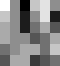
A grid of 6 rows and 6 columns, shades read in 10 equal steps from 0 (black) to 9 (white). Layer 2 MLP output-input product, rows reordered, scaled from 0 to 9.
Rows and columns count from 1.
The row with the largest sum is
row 1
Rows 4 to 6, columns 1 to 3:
6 5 5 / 4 5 6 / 3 6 6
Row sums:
34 27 25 29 32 24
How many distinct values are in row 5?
4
